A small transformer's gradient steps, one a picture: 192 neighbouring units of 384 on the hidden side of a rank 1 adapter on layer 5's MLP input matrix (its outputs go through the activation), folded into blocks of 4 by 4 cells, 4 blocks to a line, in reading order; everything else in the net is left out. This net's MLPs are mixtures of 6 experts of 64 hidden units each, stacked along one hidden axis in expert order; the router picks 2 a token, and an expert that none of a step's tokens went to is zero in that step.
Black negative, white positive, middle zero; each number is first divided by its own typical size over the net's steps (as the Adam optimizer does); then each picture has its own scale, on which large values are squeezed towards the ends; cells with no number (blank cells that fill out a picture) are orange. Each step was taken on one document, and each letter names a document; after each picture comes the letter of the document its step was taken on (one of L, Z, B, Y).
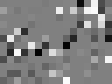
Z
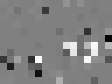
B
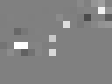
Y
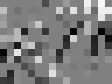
Z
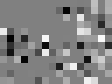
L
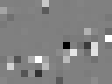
B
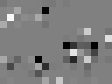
B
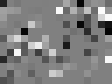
Z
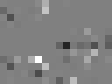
B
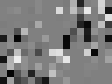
Z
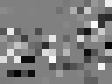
L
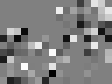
Z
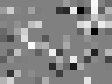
L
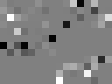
Y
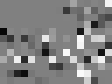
L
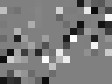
Z
